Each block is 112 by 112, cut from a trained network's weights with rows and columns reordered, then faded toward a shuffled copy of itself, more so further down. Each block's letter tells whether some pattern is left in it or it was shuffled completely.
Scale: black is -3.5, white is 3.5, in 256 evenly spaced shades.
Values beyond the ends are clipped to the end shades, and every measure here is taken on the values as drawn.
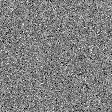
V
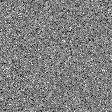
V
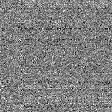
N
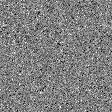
V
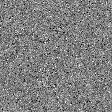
V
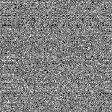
N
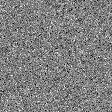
V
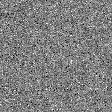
N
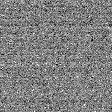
N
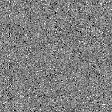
N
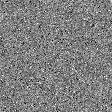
V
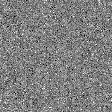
N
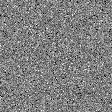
V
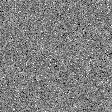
V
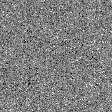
N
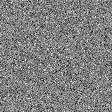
V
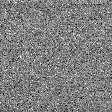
N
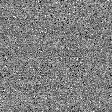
N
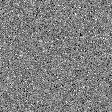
V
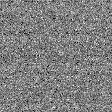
N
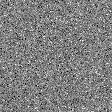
V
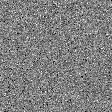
V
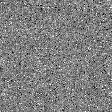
N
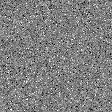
V
